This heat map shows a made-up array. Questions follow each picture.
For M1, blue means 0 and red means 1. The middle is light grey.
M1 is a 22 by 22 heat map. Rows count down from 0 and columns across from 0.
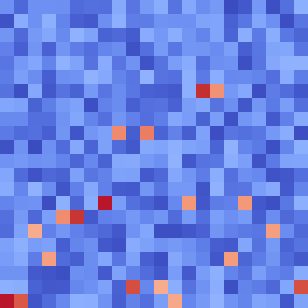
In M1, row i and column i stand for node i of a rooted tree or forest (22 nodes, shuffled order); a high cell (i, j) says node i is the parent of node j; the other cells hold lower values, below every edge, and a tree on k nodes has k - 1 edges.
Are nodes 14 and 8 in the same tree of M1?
no
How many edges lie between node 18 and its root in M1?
0
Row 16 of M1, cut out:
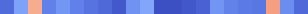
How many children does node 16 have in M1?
2
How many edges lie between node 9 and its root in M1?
1
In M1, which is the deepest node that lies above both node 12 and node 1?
21
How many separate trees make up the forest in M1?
3
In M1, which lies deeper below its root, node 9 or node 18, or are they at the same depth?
node 9
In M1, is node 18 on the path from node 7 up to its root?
no
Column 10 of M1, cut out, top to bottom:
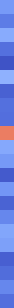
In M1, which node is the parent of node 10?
9
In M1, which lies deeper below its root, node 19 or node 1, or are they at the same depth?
the same depth
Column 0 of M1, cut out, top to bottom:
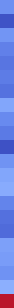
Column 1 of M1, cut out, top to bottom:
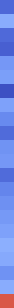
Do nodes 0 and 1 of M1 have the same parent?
yes
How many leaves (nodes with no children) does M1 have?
14
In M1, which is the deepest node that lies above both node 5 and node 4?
15
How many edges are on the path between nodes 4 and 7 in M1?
4
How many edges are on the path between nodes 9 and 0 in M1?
3
